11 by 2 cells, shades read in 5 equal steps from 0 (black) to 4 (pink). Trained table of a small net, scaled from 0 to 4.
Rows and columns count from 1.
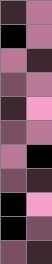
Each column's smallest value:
0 0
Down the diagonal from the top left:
1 3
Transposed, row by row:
1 0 3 2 1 2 3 2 0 0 2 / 3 3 1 3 4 3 0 1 4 2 1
